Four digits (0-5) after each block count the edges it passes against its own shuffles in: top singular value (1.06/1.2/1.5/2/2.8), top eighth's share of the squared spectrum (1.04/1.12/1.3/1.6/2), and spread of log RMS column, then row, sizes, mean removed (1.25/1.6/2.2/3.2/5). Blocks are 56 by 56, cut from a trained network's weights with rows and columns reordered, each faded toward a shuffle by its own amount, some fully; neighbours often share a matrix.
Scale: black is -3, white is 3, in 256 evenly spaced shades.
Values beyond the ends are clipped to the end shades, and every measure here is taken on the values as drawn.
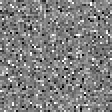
0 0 0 0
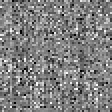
2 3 0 3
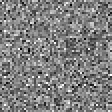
2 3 1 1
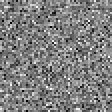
0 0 0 0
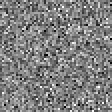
1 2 0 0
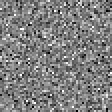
0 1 0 0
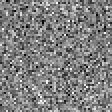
0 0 0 0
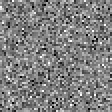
0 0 0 0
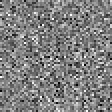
3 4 2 2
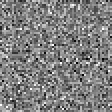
2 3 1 1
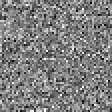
2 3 0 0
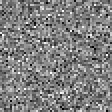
0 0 0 0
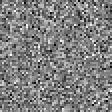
2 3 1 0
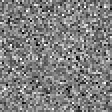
2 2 0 1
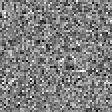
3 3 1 1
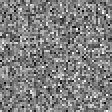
1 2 0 0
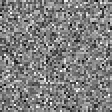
1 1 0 0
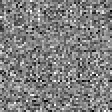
3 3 0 2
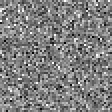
0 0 0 0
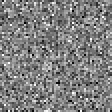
2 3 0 1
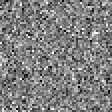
2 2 0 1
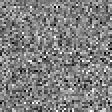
3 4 1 2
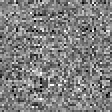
3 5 2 2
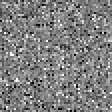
1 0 0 1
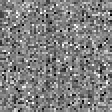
2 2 0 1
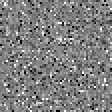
0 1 0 0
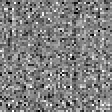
2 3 0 3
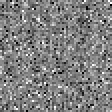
1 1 0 0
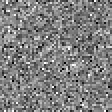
2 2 0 1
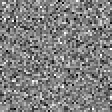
2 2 0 0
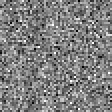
1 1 0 0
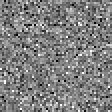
2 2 0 1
